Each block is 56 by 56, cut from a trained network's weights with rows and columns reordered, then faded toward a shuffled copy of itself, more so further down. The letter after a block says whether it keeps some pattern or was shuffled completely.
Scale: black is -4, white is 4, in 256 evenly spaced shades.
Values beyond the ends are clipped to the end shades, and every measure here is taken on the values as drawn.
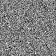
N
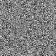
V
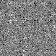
V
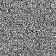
V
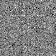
V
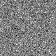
N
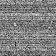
V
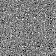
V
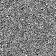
N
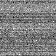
V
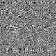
V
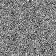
N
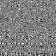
V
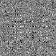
V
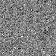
V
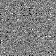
V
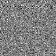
V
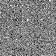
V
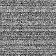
V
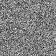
N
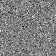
N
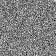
N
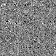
V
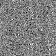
V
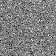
N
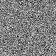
N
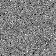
N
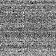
V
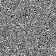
N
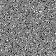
N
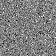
N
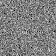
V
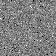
N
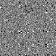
V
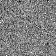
V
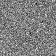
N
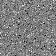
N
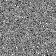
N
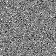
N
